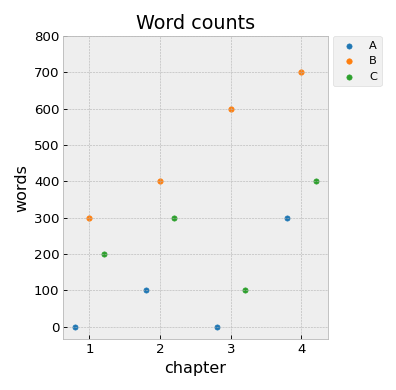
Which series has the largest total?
B
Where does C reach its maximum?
4
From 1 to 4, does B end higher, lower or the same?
higher
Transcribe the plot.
Title: Word counts
x-axis: chapter, ticks 1 2 3 4
y-axis: words, ticks 0 100 200 300 400 500 600 700 800
Legend: A, B, C
Values:
A: 0 100 0 300
B: 300 400 600 700
C: 200 300 100 400
